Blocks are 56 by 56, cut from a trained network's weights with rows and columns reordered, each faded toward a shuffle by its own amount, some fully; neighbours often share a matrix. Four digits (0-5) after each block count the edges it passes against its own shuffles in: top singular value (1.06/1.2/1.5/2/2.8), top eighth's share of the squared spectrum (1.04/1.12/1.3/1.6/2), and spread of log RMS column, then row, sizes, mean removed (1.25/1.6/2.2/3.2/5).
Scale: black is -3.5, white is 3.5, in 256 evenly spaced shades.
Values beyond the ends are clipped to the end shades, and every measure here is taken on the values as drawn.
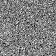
0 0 0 0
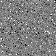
1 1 0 0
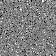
0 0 0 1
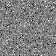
0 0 0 0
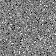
0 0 0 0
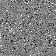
1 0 0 0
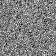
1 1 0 0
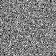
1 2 0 1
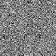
3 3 1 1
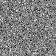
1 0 0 0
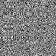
3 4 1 2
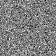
0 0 0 0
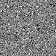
1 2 0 1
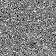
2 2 0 0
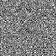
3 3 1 2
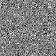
2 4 2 2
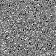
1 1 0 0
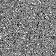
1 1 0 0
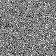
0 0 0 0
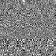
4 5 1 3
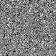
2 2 0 1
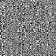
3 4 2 2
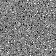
1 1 0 0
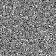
2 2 0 1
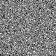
0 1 0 0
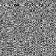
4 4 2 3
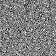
2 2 0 1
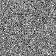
1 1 0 0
